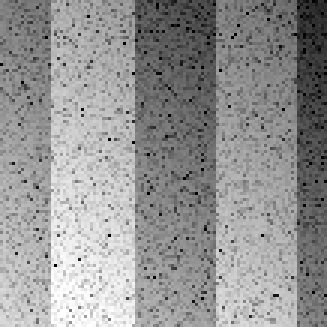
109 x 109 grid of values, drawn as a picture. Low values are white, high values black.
Stripes running up and down repeat 2 times from left to right. The ninth with the lowest average is the bottom left. Neither half mirrors the other. The field climbs toward the top right. On average the colour sits 40% of the way up the scale.
